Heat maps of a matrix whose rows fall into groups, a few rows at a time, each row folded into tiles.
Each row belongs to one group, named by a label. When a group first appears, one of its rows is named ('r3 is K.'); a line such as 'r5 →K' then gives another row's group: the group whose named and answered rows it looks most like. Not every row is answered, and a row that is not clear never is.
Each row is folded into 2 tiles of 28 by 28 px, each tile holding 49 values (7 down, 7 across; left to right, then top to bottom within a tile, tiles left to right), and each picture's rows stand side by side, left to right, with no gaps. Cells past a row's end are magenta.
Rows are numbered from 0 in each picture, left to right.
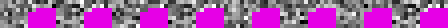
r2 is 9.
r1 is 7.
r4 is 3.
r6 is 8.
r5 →7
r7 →7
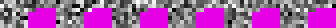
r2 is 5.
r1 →7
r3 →7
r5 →9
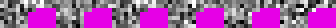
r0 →5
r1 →3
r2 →5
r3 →5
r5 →7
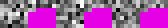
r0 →8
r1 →5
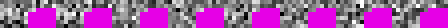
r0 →8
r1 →8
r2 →3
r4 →8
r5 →5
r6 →5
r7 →5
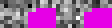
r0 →8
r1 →3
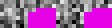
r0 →3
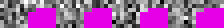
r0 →5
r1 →3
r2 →8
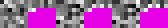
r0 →9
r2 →7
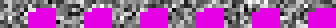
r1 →7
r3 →7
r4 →5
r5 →5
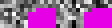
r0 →9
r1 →3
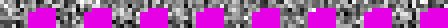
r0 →3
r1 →5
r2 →8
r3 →3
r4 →3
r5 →9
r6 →9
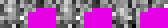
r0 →3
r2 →3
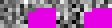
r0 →5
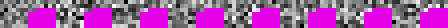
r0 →5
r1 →9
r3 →5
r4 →8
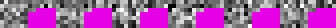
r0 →5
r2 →3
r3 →3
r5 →3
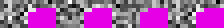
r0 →8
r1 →7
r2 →8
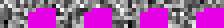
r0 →9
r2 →3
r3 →9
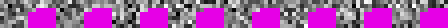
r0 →7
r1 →7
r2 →8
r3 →9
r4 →9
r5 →9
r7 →3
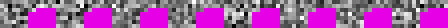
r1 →5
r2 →5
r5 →3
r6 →9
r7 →3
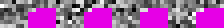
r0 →9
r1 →7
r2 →9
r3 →8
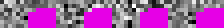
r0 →9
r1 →7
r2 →3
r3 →5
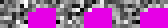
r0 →5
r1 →7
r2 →7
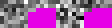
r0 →7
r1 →9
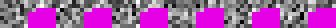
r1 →7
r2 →7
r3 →8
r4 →8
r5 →8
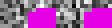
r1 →3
